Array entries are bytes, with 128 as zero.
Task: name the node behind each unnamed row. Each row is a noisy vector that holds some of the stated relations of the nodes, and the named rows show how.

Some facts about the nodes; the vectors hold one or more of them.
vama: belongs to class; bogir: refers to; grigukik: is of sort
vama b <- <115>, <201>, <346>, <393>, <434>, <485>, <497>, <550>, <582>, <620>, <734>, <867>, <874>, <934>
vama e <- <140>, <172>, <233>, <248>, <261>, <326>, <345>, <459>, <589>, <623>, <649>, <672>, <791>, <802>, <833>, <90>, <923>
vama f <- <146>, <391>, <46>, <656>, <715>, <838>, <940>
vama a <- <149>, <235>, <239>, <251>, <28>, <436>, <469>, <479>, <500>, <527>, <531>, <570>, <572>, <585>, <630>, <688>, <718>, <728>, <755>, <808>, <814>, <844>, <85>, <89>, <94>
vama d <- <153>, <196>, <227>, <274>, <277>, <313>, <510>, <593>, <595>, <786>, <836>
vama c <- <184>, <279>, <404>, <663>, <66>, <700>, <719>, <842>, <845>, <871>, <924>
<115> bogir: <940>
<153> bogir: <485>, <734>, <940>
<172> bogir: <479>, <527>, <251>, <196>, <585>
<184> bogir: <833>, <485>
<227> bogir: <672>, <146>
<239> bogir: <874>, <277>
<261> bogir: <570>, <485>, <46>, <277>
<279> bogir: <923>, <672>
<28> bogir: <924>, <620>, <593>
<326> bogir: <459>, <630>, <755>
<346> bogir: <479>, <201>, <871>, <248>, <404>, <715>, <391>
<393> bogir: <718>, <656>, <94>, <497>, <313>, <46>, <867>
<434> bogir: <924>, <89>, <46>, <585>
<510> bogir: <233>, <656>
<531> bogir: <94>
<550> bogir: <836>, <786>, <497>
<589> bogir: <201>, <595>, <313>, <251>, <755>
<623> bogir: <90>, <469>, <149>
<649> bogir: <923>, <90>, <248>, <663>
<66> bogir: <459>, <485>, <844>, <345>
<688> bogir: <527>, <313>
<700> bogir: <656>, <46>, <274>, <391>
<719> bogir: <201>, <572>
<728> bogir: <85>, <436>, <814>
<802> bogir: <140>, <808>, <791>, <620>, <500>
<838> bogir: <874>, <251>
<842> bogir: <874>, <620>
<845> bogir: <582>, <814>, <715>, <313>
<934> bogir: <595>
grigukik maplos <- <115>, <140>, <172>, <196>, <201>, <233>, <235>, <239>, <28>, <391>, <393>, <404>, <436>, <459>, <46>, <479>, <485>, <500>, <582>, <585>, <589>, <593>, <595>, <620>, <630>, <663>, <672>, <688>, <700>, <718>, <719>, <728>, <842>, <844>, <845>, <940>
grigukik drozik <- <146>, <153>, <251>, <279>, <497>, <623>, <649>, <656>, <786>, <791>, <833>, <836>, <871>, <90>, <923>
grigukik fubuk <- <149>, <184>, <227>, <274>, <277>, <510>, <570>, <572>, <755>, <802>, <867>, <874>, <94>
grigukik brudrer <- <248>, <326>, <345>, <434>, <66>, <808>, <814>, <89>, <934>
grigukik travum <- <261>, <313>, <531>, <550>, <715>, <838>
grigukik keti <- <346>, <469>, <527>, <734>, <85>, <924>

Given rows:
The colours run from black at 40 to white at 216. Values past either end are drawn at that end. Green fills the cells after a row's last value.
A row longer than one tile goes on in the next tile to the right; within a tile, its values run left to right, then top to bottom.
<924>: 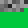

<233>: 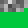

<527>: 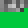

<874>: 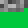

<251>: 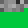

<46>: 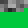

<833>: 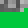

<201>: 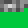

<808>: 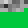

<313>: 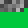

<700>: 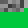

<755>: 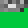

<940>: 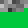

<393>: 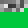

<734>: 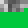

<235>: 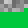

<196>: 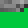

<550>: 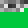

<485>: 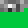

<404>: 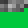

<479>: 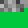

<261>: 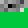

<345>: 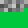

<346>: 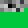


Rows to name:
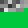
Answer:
<923>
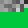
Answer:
<94>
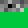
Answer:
<838>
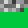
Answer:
<149>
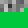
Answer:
<326>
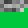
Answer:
<497>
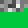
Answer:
<279>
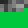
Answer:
<715>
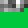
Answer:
<227>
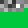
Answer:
<146>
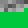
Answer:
<531>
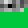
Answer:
<802>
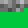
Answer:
<593>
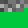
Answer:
<871>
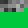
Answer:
<656>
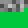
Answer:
<620>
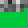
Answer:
<510>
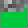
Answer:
<842>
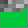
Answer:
<90>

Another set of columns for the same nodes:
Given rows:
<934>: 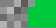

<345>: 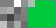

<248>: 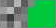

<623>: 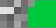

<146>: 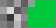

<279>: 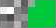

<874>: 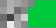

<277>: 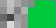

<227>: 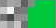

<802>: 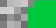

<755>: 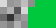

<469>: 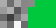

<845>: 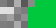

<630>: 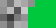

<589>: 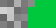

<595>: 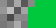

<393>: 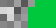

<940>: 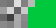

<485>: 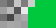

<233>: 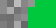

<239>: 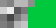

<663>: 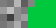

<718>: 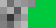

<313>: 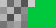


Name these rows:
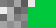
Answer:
<550>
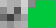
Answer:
<570>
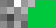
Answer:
<459>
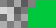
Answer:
<346>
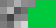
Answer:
<89>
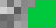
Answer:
<688>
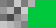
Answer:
<734>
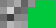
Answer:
<593>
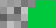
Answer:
<867>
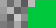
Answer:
<715>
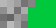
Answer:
<274>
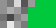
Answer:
<924>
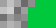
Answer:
<510>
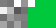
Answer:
<261>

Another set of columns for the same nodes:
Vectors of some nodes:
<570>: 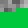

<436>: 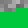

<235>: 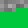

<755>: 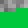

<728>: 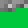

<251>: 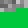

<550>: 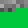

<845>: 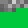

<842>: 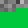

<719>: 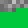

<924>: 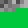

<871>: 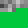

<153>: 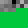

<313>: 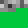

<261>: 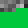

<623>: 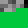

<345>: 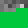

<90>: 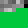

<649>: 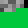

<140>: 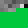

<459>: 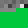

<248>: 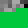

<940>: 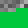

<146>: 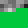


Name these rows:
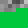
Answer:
<874>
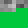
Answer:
<469>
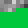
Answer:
<663>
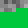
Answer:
<808>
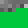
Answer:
<434>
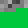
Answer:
<277>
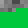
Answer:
<115>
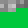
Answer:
<149>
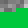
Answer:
<89>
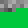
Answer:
<531>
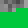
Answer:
<734>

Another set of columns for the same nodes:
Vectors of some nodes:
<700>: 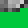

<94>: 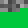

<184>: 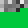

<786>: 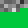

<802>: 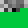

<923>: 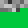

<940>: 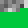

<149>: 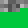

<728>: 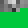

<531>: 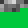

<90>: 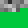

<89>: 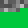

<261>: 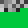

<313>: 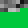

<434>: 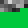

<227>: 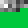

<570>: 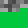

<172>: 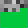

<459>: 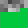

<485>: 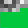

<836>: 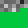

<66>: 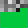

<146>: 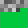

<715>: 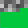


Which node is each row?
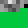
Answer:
<934>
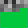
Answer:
<924>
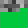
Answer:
<867>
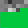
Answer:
<345>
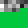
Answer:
<838>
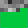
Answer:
<248>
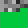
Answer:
<326>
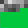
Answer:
<550>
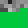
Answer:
<233>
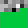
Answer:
<842>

